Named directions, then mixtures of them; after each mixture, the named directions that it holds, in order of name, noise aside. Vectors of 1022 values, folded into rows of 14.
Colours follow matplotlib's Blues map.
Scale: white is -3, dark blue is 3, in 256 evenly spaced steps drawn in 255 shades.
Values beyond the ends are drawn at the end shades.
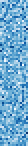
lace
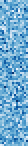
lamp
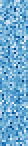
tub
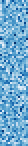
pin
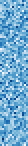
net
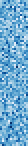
net, tub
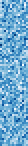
lace, net, pin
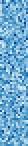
pin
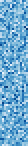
lace, lamp, net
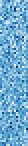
tub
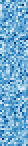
net, pin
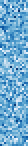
lace, lamp, net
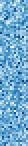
lace, net, tub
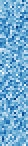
net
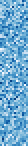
net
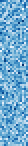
lace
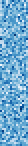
lace, pin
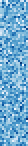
lace, pin
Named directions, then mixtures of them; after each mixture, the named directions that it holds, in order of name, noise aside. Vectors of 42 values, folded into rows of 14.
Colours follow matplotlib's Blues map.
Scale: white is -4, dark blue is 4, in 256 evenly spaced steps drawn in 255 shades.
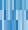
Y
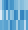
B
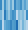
Y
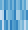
B, Y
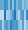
B, Y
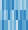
B, Y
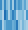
Y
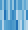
Y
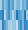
Y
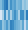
B, Y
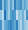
Y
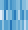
B, Y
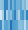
B, Y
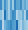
Y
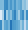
B, Y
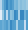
B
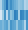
B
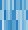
Y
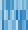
B, Y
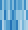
Y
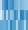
B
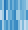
B, Y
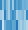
Y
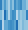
Y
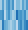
Y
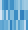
B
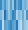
Y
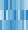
B, Y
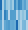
B, Y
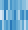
B, Y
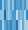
Y
